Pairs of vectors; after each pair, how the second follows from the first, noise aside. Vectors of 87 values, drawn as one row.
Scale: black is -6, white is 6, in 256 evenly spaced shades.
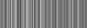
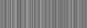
shrunk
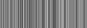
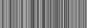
reversed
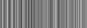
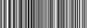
scaled up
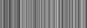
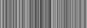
wrapped around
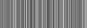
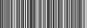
scaled up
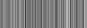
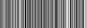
scaled up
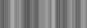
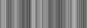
reversed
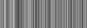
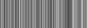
reversed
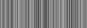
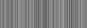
shrunk
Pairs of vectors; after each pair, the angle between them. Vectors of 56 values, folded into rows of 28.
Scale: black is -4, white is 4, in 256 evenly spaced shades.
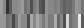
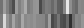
orthogonal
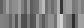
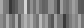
partly opposed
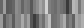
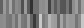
partly aligned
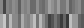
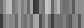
orthogonal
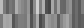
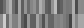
orthogonal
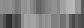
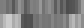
nearly opposite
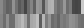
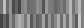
orthogonal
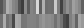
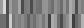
orthogonal
